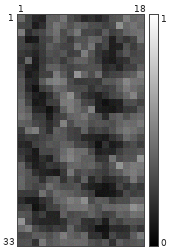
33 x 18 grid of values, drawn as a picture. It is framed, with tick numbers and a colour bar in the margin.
Neither half mirrors the other. Concentric rings centre on the top right. On average the colour sits 30% of the way up the scale. Stripes running up and down repeat 2 times from left to right.
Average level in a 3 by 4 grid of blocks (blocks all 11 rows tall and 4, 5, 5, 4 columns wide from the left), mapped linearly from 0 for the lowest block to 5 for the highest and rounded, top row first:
0525
1415
2414
